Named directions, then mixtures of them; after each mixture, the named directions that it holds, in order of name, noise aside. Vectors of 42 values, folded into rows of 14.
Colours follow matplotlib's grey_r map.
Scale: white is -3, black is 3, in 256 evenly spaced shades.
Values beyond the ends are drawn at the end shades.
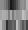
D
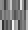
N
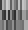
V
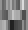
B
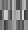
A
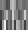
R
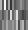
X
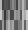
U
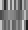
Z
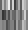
V, Z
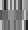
Z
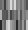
D, U, X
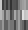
D, U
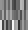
D, N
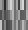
B, N, Z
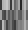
N, V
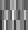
R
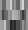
B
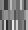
N, R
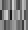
A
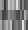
A, D, Z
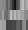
B, D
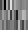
X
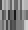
V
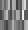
A, V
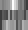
D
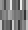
B, N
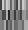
V
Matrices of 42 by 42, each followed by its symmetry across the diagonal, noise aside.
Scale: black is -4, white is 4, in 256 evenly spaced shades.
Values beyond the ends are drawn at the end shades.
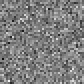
neither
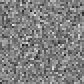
neither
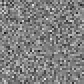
antisymmetric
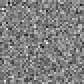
antisymmetric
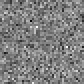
neither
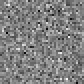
neither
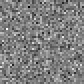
antisymmetric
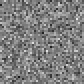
antisymmetric
